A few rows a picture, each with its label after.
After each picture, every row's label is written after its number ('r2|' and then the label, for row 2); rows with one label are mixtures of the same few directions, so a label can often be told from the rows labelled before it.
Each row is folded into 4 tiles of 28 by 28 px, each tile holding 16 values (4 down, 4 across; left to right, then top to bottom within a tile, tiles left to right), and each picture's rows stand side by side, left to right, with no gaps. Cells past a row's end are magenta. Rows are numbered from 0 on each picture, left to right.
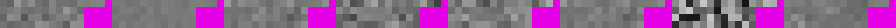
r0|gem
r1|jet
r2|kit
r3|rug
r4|rug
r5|kit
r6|jet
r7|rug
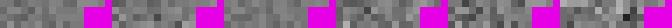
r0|jet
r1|gem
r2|jet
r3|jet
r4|jet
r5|kit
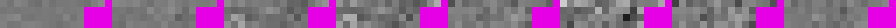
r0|rug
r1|kit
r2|rug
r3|rug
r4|kit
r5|kit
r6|kit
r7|kit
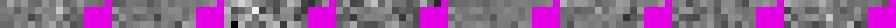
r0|kit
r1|gem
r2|jet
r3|rug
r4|gem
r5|kit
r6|jet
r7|gem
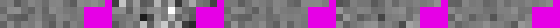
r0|jet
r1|kit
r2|jet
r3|gem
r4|gem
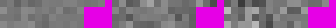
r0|gem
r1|rug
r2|gem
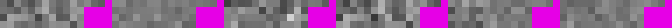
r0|jet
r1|gem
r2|kit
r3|jet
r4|gem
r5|jet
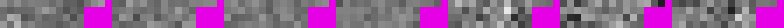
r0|rug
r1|gem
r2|jet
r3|kit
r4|kit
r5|rug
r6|kit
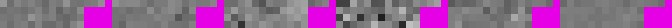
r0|kit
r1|kit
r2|rug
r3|gem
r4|kit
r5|kit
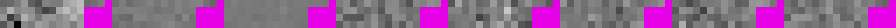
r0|rug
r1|rug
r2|kit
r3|jet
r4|kit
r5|kit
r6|jet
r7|jet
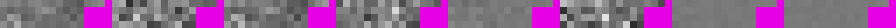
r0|rug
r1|gem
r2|rug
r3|kit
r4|gem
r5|gem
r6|jet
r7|rug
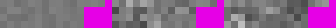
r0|jet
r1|gem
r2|rug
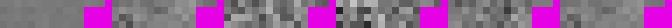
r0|gem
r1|rug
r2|jet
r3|gem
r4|kit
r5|rug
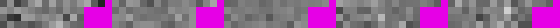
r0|rug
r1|rug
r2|gem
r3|gem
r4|kit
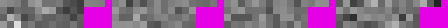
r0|rug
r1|gem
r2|jet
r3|rug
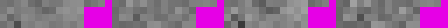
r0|rug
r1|gem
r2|rug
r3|gem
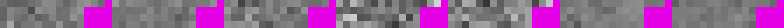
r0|jet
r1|kit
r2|gem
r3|rug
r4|rug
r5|rug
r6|kit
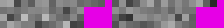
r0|gem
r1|rug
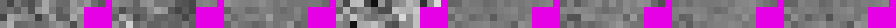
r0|jet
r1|rug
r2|gem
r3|rug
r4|gem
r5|rug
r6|rug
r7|gem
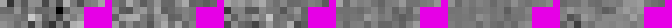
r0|kit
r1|jet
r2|gem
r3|kit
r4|kit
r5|rug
